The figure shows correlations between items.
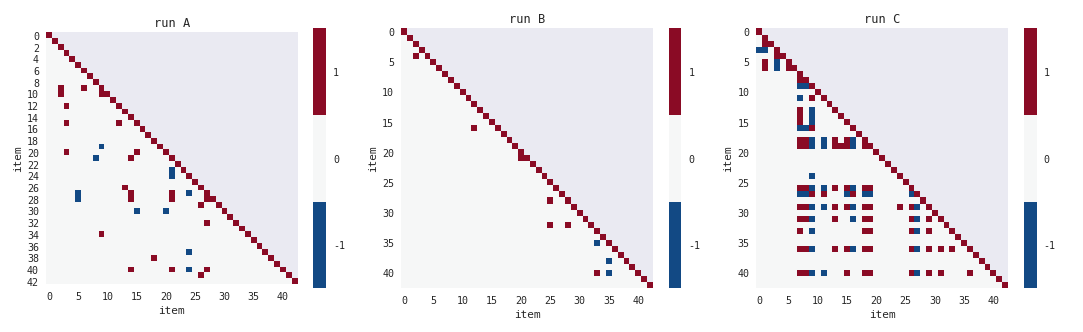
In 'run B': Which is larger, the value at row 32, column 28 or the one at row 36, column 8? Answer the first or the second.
the first
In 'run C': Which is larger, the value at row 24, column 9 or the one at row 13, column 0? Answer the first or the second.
the second
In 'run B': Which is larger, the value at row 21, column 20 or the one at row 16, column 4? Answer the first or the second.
the first
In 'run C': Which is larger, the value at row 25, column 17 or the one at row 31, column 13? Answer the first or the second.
the second
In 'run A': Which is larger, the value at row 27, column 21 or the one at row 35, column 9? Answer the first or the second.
the first
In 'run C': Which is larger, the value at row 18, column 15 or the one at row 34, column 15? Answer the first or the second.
the first
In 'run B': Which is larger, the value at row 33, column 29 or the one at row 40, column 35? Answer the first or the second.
the first
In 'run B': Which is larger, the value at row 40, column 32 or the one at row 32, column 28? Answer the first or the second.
the second
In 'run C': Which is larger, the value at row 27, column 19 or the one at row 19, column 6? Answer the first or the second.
the second
